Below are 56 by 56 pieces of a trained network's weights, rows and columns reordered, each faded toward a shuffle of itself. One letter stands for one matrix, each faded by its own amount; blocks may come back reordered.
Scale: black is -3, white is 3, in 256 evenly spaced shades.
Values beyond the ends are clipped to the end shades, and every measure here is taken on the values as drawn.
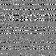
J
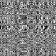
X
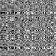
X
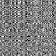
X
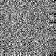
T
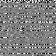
J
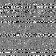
J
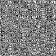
T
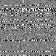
J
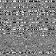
J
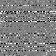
J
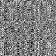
T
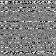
J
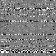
J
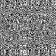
T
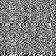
X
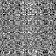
X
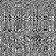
X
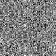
T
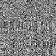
T
